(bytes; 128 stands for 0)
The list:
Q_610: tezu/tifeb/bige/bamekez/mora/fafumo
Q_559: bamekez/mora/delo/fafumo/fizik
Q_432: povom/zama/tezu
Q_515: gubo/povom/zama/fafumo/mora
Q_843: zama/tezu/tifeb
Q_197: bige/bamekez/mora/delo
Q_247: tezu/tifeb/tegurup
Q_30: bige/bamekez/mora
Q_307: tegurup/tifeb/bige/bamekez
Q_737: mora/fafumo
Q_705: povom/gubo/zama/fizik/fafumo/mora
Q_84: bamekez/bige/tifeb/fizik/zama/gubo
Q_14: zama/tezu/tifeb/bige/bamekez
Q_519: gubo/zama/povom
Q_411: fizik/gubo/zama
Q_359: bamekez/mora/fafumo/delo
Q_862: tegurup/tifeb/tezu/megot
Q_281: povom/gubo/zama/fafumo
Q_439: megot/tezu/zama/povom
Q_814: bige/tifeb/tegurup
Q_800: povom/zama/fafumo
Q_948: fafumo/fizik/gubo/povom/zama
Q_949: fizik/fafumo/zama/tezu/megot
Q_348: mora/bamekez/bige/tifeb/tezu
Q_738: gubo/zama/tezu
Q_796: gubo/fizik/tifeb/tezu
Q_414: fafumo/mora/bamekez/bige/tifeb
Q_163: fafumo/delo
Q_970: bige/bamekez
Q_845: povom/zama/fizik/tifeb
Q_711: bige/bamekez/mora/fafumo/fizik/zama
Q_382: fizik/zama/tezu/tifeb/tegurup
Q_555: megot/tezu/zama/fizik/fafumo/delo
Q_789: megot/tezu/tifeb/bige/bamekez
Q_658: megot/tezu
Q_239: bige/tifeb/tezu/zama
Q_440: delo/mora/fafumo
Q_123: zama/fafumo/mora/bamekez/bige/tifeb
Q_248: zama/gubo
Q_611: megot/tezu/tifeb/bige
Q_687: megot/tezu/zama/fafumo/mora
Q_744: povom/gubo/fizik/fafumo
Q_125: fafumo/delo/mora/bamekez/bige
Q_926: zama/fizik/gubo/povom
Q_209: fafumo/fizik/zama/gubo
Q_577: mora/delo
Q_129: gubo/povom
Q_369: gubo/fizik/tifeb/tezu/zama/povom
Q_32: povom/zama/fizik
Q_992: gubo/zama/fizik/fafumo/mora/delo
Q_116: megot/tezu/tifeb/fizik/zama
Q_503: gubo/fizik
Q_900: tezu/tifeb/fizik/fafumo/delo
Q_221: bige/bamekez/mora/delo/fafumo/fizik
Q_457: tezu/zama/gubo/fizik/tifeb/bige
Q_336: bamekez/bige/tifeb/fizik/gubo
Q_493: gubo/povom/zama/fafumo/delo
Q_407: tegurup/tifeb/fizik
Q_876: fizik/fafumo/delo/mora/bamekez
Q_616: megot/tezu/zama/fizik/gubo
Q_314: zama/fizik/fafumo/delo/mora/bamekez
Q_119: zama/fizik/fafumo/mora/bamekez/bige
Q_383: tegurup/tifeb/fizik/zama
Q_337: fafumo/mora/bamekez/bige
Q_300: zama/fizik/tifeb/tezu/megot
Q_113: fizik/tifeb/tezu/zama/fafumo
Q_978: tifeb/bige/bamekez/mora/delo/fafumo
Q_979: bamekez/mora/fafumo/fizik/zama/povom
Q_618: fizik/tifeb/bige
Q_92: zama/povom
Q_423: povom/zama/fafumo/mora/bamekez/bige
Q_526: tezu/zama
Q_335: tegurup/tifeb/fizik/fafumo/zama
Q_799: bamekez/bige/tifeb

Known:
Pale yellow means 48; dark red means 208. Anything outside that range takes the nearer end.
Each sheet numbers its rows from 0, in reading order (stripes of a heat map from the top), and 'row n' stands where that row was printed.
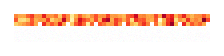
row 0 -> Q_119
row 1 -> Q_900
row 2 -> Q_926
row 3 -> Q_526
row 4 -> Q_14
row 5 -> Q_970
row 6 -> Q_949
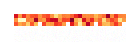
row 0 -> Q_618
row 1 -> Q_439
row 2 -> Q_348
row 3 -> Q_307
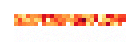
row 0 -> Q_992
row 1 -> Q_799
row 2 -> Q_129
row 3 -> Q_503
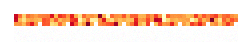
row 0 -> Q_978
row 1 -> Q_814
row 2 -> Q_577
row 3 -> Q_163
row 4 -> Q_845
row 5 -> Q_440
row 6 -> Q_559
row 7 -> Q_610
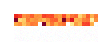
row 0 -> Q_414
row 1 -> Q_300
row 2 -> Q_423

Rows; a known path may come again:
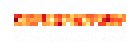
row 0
Q_414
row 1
Q_125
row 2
Q_335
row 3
Q_738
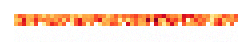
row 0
Q_845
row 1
Q_979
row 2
Q_948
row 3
Q_423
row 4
Q_116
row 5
Q_348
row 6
Q_799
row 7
Q_209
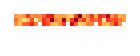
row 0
Q_876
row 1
Q_843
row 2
Q_247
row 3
Q_14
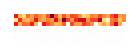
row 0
Q_555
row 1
Q_796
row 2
Q_439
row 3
Q_337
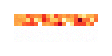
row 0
Q_314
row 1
Q_359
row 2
Q_92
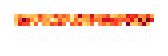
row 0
Q_519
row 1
Q_559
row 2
Q_407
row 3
Q_432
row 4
Q_658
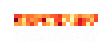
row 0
Q_610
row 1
Q_30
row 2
Q_926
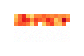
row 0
Q_369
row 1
Q_113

